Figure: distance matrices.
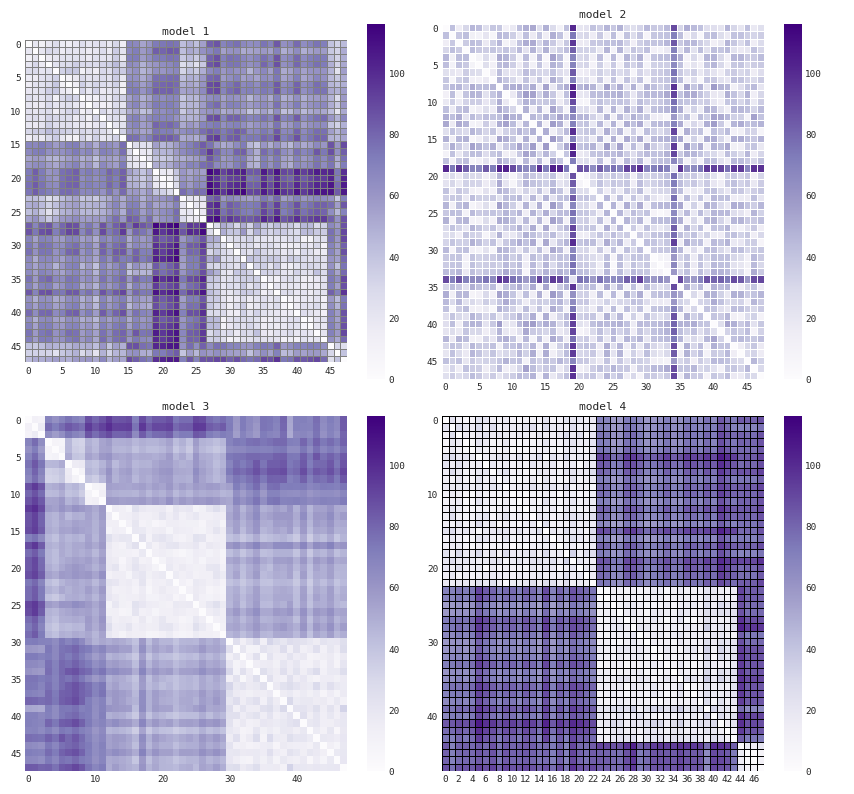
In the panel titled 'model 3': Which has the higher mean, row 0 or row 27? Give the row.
0
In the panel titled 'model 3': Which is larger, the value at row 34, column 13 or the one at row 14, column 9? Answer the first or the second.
the first
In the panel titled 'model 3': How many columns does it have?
48
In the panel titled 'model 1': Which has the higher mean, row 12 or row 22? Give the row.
22
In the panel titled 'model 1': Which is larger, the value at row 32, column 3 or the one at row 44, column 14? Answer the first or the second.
the second
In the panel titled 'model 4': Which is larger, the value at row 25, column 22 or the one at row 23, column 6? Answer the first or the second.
the second
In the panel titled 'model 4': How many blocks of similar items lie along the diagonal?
3
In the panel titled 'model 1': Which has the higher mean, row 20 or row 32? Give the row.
20
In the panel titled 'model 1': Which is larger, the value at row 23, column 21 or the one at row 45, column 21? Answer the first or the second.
the second
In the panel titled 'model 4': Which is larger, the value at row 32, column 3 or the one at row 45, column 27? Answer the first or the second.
the second
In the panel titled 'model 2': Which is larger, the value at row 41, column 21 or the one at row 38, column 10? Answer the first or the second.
the second
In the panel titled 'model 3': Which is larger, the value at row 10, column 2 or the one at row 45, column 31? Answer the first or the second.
the first
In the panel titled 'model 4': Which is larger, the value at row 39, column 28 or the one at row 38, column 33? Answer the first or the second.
the first
